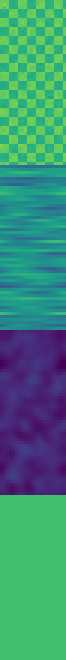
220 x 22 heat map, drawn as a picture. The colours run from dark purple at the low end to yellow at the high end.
It is made of 4 by 1 panels. Panel 1,1: high, checkered. Panel 2,1: middling, streaked across. Panel 3,1: very low, blotchy, faint in contrast. Panel 4,1: high, flat.
